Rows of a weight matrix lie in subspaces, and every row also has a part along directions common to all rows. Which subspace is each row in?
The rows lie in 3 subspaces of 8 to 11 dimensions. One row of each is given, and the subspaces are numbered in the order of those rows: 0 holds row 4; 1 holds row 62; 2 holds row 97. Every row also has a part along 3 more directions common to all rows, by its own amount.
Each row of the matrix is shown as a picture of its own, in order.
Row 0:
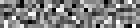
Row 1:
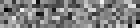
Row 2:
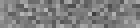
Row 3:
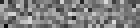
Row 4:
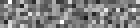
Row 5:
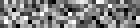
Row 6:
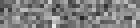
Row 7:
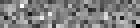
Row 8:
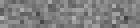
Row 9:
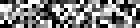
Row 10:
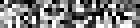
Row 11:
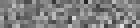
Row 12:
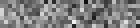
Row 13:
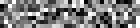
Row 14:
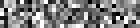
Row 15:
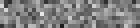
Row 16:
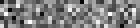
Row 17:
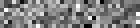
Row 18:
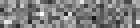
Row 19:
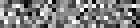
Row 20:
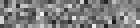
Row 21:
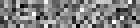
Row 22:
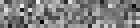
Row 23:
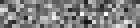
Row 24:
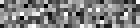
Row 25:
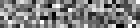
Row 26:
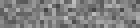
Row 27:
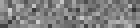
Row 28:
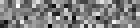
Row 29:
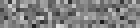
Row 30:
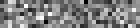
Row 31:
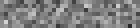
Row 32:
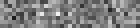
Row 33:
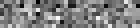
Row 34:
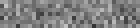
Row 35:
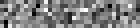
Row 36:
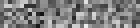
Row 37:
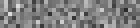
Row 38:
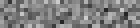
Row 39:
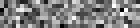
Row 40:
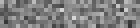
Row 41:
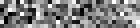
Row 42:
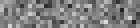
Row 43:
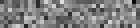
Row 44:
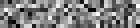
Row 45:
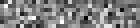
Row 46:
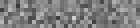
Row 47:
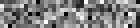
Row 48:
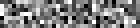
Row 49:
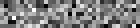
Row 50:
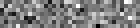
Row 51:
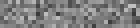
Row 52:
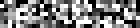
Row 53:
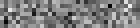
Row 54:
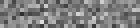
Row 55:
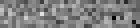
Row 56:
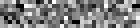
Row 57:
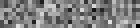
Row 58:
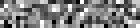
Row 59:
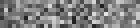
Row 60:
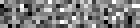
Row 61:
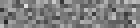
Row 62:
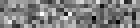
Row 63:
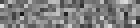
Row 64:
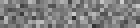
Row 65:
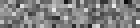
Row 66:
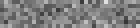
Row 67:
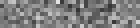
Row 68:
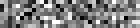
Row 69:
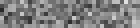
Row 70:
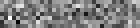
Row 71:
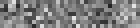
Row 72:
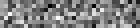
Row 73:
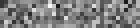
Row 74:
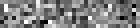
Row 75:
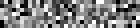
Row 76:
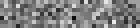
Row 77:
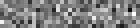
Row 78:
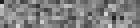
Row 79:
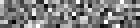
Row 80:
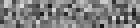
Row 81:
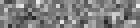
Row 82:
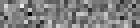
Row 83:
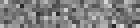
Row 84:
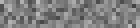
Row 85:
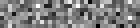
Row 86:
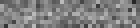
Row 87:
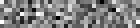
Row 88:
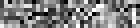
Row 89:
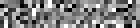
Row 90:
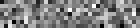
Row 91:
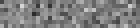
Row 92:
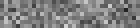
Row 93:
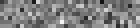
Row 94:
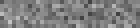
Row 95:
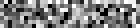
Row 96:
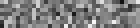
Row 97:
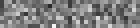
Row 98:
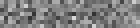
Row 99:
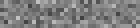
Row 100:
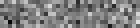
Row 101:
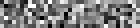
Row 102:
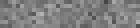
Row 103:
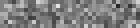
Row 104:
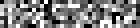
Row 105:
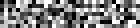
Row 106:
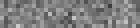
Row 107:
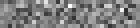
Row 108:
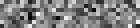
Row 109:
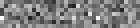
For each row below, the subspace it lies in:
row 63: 0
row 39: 2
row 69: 2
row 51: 1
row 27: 1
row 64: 0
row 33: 2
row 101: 0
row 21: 1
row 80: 1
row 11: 2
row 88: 1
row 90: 1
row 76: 2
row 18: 1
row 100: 2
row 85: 2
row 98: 1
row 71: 0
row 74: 0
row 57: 1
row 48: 2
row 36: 0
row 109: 2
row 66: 2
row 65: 2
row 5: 1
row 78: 2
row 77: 1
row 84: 0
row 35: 1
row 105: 2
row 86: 1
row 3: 1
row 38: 0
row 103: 2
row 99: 2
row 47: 0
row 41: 2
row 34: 1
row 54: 0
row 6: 2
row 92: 1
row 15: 2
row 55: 2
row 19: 2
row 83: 2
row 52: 2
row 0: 1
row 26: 2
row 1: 0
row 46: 1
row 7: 0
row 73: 1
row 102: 2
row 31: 1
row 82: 0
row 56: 2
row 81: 2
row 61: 0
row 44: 0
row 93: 0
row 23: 2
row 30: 0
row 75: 1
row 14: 2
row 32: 0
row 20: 2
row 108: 0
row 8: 2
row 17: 0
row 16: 1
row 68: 2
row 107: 2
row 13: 0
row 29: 0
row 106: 1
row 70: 1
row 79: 0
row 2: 2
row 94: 2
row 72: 1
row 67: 2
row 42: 2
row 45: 0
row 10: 2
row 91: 1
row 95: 0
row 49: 0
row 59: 2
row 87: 1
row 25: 2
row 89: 1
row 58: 2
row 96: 1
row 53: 1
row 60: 2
